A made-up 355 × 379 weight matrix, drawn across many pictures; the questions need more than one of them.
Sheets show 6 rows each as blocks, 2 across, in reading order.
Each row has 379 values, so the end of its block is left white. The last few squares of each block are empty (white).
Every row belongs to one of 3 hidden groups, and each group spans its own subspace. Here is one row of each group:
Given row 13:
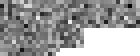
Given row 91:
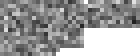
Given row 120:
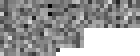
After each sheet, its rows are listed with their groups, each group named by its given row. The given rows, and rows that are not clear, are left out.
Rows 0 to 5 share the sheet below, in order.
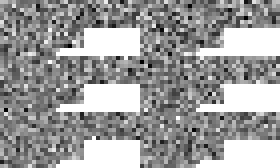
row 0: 120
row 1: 91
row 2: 13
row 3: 13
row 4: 13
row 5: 120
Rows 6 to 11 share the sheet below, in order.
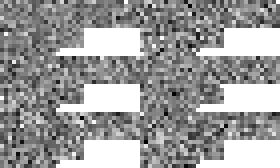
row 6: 13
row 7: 13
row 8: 13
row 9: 13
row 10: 120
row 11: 91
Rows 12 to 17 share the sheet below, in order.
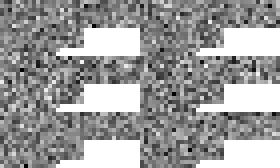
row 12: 13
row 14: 120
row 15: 120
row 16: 13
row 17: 91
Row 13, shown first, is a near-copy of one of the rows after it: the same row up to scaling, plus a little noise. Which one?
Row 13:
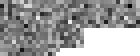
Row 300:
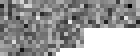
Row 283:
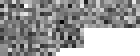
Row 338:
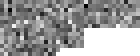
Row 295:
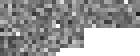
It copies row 300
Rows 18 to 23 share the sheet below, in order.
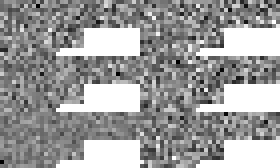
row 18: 120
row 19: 13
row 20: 13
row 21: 120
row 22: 120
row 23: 13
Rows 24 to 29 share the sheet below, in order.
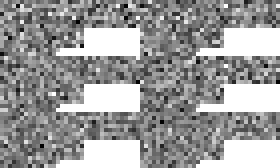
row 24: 120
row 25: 91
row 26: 13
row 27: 91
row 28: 91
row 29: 120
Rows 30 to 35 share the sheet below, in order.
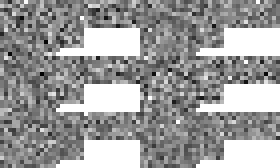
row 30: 91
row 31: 13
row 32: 13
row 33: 13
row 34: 91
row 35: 120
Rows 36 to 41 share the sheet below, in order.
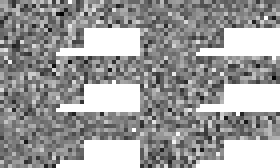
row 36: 120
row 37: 13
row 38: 13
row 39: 91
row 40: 91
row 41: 13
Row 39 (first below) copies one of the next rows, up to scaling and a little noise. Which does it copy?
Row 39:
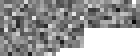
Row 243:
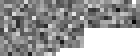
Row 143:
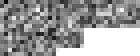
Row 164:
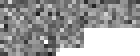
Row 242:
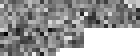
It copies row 243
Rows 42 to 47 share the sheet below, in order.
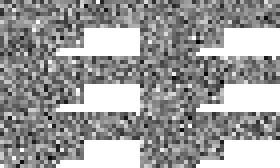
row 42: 13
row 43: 13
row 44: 120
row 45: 91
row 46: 13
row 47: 13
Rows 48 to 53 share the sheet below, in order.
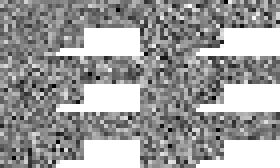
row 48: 91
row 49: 13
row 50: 91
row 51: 120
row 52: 13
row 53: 120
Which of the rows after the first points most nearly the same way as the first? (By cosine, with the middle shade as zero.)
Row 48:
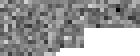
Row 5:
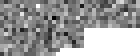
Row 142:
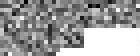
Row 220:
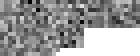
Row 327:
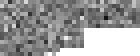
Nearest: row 327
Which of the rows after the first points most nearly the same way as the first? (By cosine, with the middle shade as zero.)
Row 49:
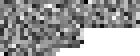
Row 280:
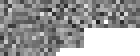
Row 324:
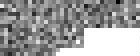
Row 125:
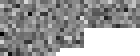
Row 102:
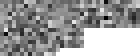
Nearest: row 324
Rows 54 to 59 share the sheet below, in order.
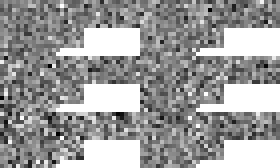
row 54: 13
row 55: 120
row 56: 13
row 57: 91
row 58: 120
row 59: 120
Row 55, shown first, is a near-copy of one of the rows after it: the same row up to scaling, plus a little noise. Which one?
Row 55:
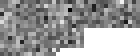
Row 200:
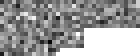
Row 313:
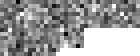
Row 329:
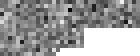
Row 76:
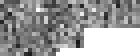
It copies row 329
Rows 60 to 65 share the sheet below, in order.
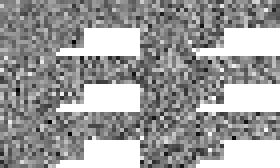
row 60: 120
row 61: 120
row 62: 13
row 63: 120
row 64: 13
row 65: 91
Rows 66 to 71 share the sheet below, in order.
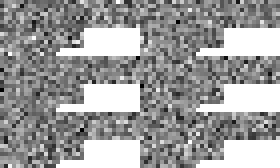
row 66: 91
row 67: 13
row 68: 13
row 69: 13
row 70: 91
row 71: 120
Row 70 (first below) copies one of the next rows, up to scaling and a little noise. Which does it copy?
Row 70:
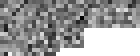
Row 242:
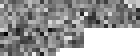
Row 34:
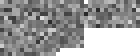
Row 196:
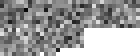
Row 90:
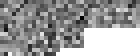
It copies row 90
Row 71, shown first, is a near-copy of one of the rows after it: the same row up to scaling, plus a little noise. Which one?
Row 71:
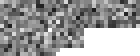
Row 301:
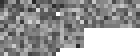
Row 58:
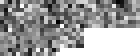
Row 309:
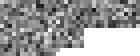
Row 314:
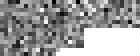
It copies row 309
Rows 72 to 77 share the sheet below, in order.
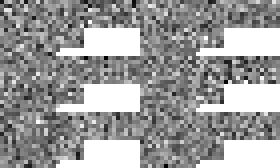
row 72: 91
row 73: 91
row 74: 91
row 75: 13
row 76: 120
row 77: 13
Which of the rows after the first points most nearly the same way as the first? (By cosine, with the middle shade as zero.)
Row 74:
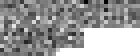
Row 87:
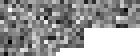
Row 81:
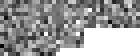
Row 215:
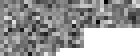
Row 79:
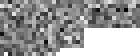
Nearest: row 215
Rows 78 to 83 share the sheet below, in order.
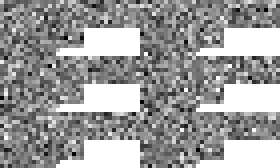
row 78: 91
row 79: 91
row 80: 13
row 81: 91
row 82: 120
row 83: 91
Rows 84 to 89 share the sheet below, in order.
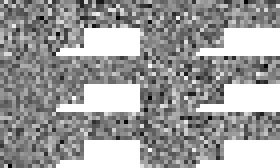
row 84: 13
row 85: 91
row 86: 120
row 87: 13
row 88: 91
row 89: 120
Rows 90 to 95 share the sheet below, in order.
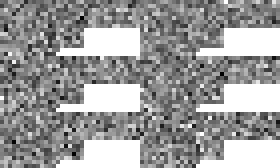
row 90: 91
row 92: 13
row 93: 91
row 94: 120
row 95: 13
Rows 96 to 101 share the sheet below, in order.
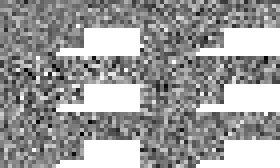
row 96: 91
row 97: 91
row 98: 120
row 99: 13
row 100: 120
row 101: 13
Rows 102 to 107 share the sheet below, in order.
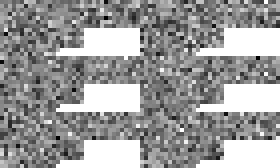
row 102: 91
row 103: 13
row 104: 13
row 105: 13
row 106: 13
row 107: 13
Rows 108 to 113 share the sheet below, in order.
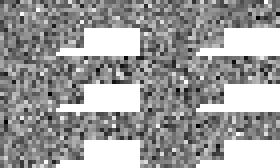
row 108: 120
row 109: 13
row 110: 13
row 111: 120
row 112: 120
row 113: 120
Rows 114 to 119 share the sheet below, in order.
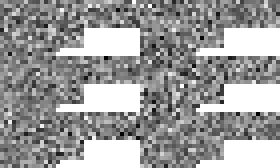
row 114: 91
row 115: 13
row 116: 91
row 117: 13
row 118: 13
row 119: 13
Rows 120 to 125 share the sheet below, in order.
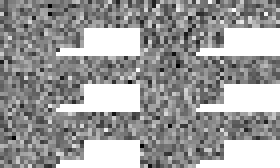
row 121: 120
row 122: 13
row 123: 120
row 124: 91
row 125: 91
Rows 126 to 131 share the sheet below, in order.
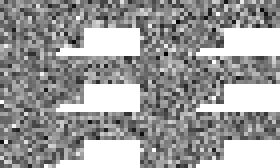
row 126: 120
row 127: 13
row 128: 91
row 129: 120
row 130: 91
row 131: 13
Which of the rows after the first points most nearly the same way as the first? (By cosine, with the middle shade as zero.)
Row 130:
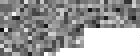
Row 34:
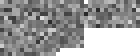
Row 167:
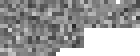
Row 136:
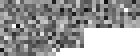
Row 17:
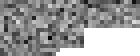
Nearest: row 34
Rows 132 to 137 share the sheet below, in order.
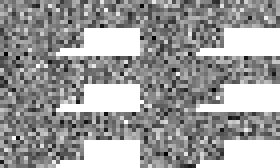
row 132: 13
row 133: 13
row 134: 120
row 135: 91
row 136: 91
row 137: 91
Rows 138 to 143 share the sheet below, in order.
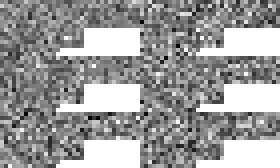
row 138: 91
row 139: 13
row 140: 120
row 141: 91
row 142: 91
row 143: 91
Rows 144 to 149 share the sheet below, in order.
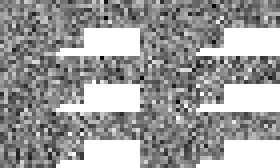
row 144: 91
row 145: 120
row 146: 13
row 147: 13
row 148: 120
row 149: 120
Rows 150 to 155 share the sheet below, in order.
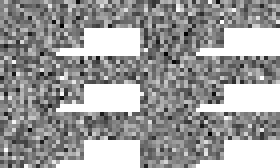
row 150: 120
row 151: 120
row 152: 13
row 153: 13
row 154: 13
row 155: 13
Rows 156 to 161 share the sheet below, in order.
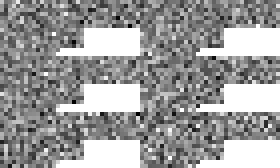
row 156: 120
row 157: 91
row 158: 13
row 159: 91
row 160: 13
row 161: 120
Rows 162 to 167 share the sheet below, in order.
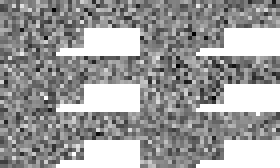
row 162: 120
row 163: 91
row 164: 91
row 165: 120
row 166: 120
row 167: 13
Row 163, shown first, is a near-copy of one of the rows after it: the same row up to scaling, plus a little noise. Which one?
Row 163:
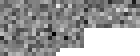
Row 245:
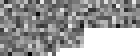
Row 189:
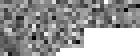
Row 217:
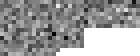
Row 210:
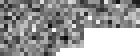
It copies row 217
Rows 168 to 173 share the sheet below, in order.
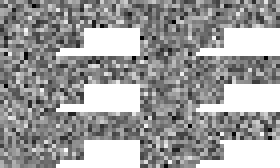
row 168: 13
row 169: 13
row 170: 91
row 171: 13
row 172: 91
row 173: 13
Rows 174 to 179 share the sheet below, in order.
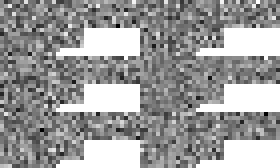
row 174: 91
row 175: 13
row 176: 13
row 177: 13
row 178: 13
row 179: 13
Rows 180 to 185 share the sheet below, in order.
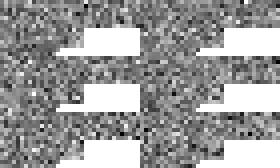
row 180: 13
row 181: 91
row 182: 91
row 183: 91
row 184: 13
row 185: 91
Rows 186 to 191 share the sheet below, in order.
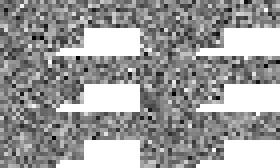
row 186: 91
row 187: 91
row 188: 120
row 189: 91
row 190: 13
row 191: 13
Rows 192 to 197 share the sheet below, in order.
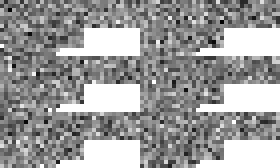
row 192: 91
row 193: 120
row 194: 13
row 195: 91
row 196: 91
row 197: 120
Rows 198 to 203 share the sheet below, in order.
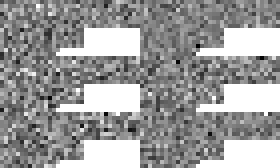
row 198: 120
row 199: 120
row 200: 120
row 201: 120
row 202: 91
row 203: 13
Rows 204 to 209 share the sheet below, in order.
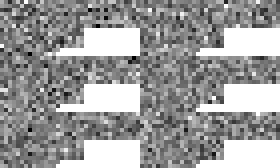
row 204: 91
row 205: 13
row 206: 91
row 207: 120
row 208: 91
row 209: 120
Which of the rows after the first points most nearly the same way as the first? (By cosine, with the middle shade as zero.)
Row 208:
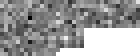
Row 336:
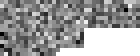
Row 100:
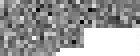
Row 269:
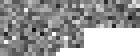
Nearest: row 269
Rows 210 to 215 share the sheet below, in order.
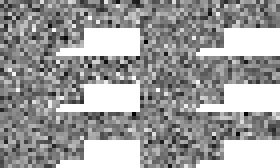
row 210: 91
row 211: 13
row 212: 13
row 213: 13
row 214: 91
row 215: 91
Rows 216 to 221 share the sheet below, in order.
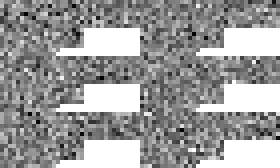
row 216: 120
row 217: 91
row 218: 120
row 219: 13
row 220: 120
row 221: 13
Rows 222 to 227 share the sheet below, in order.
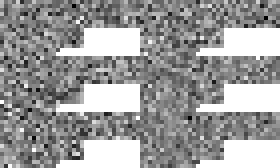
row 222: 120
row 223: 13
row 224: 91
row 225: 13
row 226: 91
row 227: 120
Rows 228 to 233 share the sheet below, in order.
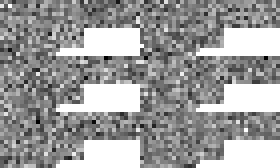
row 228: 13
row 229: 91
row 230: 91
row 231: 13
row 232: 120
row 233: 91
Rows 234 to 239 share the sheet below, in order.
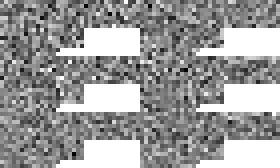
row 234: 13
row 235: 13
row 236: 13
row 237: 91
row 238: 120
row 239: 91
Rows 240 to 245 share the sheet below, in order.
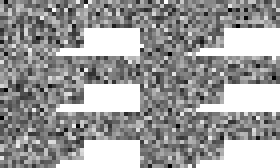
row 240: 13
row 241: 91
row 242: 91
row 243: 91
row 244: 91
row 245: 91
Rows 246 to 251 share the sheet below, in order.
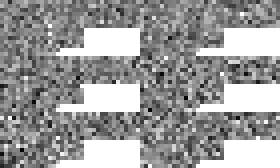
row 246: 91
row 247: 91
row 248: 13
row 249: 91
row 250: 13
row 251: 91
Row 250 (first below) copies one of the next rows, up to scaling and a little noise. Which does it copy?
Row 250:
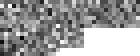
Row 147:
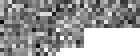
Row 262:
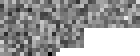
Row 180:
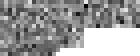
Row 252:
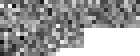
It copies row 252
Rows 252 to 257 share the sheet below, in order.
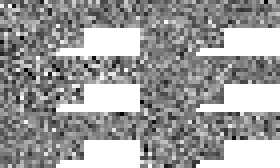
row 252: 13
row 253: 13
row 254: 120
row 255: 91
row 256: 120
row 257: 13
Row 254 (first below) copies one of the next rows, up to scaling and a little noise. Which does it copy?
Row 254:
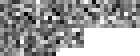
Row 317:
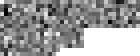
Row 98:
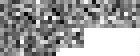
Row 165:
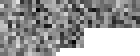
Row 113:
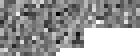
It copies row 98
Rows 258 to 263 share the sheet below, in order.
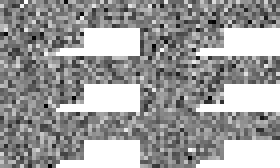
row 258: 91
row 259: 13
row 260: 120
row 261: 120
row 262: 13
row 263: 13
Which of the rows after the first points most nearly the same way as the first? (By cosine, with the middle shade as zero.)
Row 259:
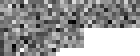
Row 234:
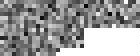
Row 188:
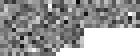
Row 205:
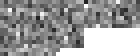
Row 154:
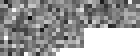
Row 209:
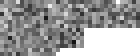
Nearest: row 205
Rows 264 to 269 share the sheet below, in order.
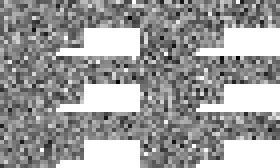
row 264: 91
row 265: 13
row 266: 91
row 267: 13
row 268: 120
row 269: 91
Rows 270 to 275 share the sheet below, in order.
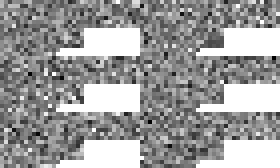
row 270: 91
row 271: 13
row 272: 120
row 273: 91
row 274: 91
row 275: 91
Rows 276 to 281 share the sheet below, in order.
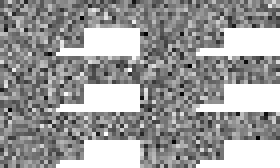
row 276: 91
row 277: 91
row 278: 91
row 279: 13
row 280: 13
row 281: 13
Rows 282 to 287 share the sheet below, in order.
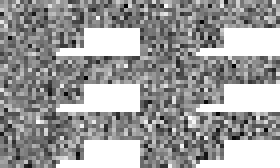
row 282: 120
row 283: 13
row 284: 91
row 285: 120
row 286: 120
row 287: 120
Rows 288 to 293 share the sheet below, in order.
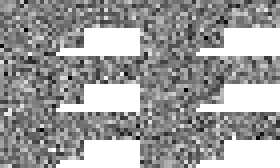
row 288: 91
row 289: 91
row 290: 13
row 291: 91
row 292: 13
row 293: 13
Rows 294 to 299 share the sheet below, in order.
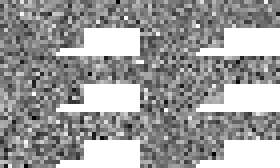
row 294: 13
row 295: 13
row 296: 91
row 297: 13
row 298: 13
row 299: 120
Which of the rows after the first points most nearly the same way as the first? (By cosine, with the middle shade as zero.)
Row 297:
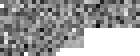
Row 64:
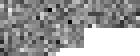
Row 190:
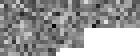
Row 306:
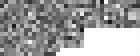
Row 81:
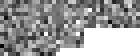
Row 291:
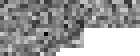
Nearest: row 190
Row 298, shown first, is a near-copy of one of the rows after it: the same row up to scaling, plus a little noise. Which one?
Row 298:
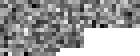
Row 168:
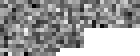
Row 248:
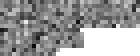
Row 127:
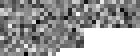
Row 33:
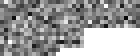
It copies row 168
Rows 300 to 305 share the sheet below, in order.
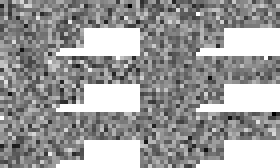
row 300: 13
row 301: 120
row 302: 120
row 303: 13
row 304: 91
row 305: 91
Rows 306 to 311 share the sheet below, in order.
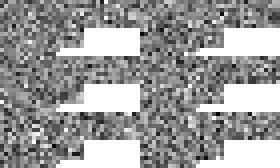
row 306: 91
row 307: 91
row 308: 91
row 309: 120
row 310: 91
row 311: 120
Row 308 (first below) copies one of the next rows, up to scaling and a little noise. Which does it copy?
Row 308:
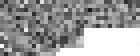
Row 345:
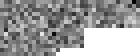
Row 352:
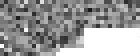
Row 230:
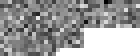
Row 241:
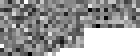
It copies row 352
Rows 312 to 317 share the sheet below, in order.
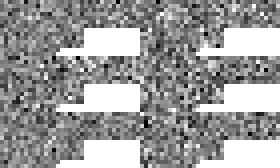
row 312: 13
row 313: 120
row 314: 120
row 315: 120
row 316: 120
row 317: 120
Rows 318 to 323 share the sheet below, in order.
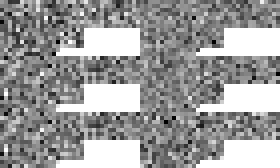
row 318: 120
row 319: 120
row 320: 13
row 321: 120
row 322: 13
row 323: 120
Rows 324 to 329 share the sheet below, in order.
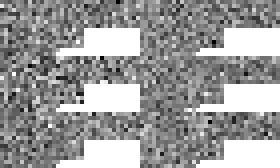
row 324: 13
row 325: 120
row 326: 13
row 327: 91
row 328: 120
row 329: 120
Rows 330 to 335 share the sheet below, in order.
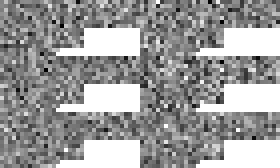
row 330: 120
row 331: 120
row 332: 13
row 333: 120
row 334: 91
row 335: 120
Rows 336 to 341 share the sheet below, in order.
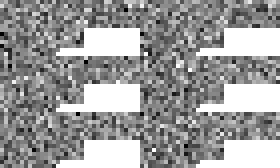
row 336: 91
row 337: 91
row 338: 13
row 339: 120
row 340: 120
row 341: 120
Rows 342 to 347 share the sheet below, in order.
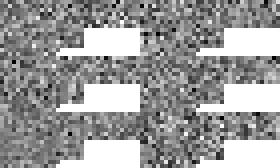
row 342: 13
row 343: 13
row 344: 120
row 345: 91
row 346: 13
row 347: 120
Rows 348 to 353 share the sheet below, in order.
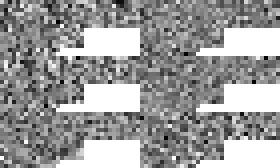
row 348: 120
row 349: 91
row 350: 120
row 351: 13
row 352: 91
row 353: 13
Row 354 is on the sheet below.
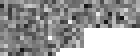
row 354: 13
